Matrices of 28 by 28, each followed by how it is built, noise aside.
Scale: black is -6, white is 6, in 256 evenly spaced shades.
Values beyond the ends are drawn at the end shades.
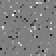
sparse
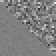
upper triangular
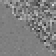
upper triangular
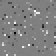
sparse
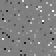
sparse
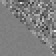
upper triangular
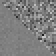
upper triangular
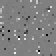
sparse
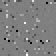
sparse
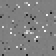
sparse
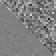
upper triangular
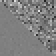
upper triangular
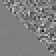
upper triangular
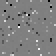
sparse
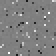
sparse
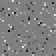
sparse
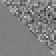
upper triangular
